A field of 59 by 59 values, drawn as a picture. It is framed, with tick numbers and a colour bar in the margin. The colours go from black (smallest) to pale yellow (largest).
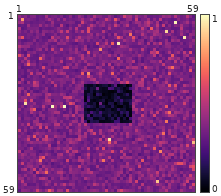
The ninth with the lowest average is the centre. There is no overall slope. A few values lie far out on both sides of the bulk. An odd patch, lower than its surroundings, sits in the centre.
